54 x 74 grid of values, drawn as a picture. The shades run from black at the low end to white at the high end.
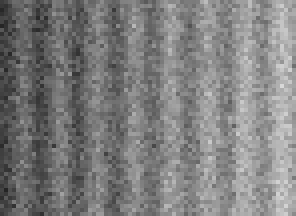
Average level on the scale: 50%. Stripes: upright, repeating 8 times. Slope: up to the right. Odd rows or columns: none.
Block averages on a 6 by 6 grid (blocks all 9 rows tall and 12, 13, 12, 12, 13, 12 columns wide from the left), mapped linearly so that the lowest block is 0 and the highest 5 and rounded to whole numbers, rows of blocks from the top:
0 1 2 3 4 5
0 1 2 3 4 5
0 2 2 3 4 5
0 2 2 3 4 5
0 2 2 3 4 5
0 2 2 3 4 5
